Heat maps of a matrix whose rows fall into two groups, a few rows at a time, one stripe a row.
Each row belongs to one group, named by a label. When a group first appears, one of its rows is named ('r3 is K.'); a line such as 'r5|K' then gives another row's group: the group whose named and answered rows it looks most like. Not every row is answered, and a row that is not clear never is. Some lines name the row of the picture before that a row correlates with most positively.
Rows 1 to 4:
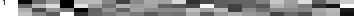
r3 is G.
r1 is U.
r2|U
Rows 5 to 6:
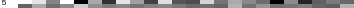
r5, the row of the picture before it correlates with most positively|4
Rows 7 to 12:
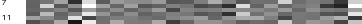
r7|U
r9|U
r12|U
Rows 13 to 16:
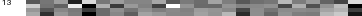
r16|G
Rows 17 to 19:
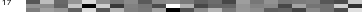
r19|U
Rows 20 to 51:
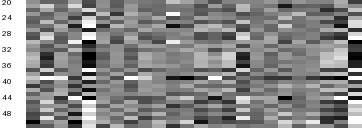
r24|U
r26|U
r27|G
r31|G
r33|G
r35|G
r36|G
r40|G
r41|U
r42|G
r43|U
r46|U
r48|U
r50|U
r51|U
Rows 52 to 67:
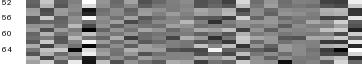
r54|G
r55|G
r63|G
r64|U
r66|G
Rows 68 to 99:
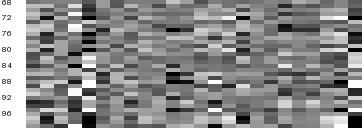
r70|G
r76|G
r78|G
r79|U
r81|U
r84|U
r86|U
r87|U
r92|U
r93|U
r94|U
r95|U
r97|G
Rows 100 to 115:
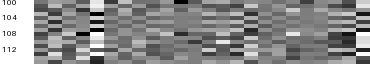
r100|U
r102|U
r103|G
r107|G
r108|U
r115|G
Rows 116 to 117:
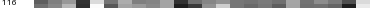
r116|U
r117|U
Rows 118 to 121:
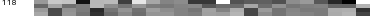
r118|U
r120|G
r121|G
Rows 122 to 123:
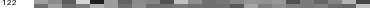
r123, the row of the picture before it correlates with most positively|119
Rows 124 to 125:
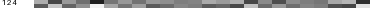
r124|G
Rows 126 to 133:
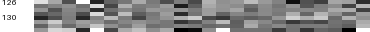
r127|U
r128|G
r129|U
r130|U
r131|U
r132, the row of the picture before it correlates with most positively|125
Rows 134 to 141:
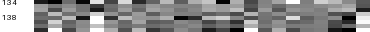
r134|U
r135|G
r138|U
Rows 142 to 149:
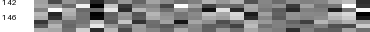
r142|G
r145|G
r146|G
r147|U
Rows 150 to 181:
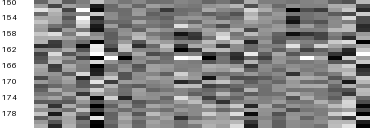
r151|G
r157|G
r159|U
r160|G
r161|U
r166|G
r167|G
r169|U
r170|U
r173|U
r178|G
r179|U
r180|G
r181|G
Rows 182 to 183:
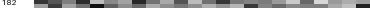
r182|U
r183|G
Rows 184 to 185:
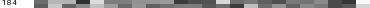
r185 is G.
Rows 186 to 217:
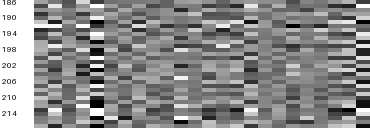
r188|U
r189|U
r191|G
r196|G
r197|U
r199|G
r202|U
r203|G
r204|U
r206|G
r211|G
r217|G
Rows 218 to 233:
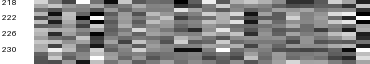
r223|G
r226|G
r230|U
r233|U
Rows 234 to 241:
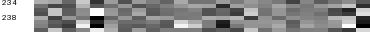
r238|G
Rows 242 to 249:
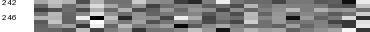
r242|U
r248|U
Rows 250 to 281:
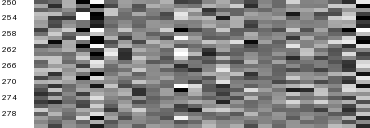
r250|U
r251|G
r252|U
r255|G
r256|G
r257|U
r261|U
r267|U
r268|G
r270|U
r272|U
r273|U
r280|U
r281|G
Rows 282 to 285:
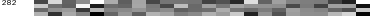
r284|U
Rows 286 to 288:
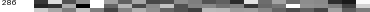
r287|U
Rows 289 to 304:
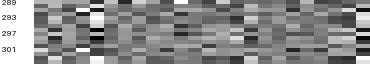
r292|U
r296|G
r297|U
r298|G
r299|G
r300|U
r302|G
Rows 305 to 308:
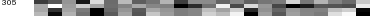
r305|U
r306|U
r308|G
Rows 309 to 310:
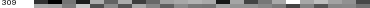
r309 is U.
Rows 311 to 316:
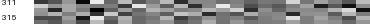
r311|U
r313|G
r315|U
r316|U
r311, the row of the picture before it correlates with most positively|309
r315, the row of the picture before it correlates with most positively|309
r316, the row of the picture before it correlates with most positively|309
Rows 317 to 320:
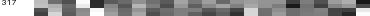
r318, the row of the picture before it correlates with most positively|314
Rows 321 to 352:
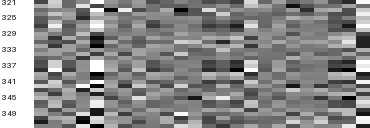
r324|U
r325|U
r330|G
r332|G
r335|U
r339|G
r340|G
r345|U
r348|G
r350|U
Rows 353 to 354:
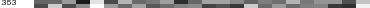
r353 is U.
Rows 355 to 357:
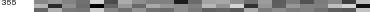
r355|U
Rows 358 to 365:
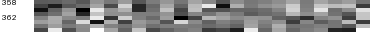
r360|U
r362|U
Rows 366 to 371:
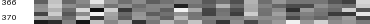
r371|U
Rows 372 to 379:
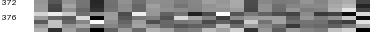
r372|G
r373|G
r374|G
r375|U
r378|U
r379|G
